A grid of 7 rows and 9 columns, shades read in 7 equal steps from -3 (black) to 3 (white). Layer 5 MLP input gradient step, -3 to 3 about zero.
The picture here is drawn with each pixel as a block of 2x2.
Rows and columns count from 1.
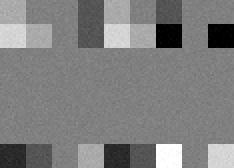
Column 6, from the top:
0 1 0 0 0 0 -1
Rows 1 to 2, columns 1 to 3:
1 0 0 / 2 1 0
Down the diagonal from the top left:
1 1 0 0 0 0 3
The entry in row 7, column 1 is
-2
